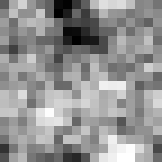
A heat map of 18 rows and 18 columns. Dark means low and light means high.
The top middle is the ninth with the lowest average. The halves do not mirror each other. The texture is blotchy. On average the colour sits 60% of the way up the scale.
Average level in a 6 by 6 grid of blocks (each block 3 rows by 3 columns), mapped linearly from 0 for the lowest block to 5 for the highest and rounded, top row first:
330232
220033
332323
433443
343333
232353
